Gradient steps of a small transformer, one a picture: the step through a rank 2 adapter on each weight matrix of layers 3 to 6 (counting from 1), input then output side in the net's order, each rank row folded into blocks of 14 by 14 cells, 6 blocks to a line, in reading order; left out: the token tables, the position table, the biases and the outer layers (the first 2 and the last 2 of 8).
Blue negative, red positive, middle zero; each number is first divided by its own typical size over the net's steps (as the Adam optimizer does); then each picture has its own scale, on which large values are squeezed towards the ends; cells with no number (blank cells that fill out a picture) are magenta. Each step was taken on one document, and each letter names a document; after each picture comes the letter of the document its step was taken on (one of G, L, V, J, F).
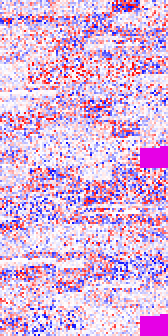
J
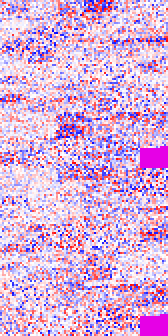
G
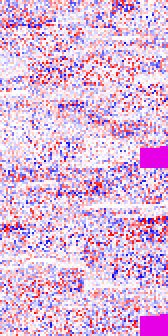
J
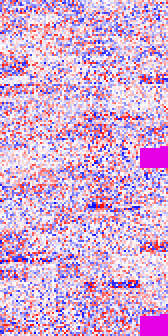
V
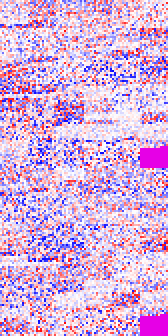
G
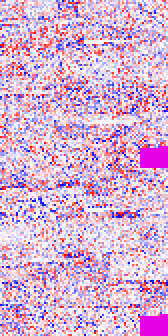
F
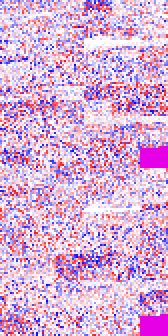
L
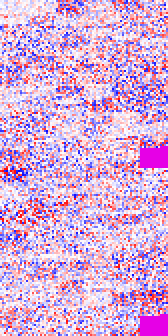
L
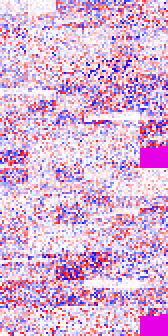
L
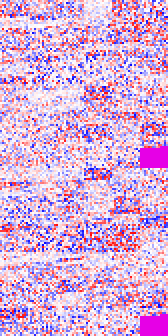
G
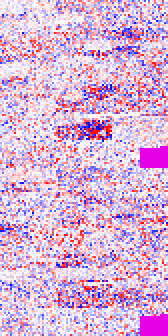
F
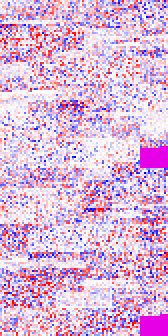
J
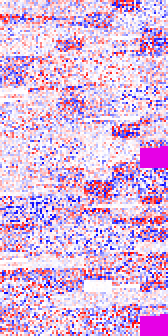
J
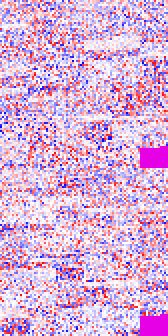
F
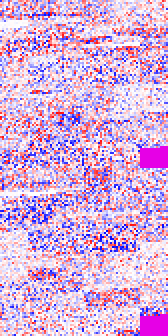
G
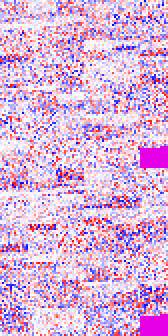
F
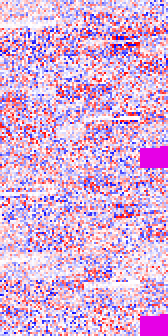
G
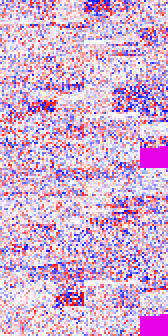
L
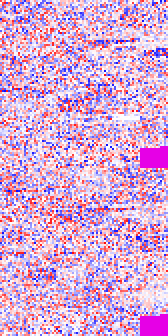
V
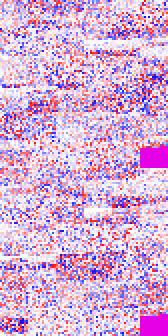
L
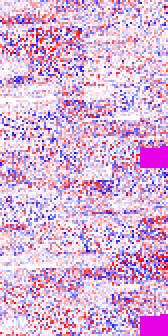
J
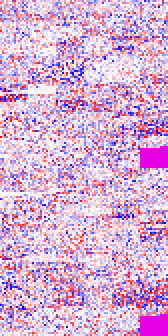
F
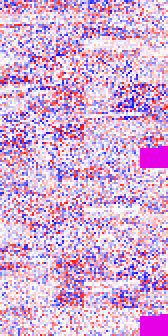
L
